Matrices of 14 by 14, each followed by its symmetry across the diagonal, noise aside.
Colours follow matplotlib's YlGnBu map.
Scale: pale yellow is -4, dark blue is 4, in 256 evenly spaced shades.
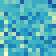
neither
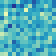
antisymmetric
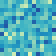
antisymmetric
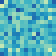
symmetric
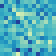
neither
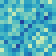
symmetric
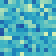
neither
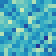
symmetric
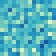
symmetric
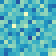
symmetric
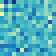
antisymmetric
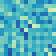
antisymmetric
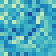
symmetric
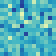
neither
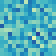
antisymmetric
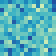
neither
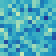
neither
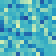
antisymmetric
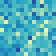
neither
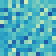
antisymmetric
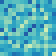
symmetric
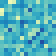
symmetric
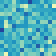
symmetric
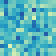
neither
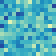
neither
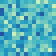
neither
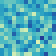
antisymmetric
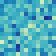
symmetric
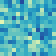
antisymmetric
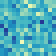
antisymmetric
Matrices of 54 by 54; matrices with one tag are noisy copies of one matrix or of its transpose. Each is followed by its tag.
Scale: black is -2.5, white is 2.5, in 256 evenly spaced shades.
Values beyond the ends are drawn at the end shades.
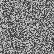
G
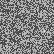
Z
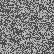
Z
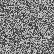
Z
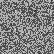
G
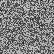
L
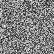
G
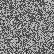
Z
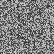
L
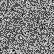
L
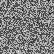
L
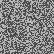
G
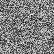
Z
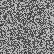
L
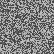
Z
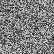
Z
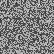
L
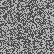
L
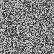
G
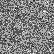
Z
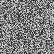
L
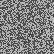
L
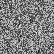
Z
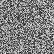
L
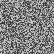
G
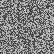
L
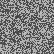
Z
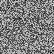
L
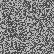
G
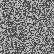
G
